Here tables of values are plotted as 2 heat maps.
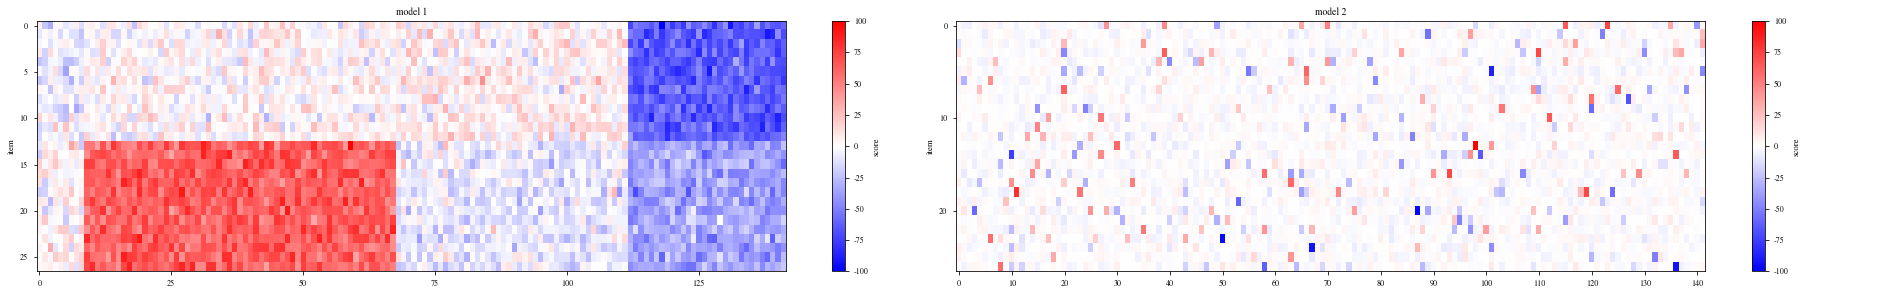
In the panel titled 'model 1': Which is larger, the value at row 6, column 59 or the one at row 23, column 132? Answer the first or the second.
the first
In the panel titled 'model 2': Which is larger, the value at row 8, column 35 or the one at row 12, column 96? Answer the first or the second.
the first
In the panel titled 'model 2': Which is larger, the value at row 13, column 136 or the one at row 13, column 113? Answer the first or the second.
the second
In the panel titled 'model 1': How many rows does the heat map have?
27
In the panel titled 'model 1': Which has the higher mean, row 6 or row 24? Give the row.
24
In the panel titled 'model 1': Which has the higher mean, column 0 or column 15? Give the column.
15
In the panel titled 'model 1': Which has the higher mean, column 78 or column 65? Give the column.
65
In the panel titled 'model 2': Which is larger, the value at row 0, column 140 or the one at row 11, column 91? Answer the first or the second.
the second
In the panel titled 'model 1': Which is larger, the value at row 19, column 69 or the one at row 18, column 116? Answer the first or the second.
the first
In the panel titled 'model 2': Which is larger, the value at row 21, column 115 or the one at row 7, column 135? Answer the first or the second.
the second
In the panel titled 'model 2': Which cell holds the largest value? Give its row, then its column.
13, 98
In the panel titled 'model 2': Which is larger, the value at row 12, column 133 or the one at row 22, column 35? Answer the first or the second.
the second
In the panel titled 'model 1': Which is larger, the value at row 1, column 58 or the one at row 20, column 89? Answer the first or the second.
the first
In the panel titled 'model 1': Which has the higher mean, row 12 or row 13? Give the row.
13
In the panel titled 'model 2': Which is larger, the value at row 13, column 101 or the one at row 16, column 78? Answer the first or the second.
the first
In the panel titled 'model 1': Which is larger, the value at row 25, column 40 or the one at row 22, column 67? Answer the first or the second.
the second
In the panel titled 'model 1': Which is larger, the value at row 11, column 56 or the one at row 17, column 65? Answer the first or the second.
the second
